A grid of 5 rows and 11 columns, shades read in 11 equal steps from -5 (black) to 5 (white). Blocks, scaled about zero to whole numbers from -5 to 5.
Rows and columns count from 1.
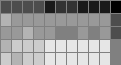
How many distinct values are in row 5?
4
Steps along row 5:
down up same up same same same same same down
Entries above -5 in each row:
10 11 11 11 11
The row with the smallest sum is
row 1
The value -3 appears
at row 1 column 6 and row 1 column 7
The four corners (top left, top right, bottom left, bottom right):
-2 -5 3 0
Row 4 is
2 3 3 3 4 4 4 4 4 4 0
